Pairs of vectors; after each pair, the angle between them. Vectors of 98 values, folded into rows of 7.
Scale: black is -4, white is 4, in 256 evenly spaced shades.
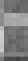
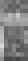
nearly parallel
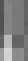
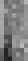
nearly opposite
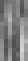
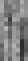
nearly opposite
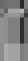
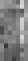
nearly opposite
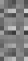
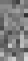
partly aligned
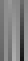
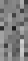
partly opposed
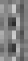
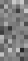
orthogonal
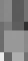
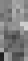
nearly opposite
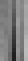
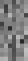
partly aligned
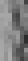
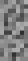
orthogonal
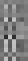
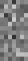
partly aligned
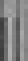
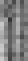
nearly opposite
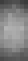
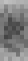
nearly opposite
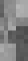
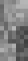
nearly parallel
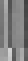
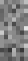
partly opposed
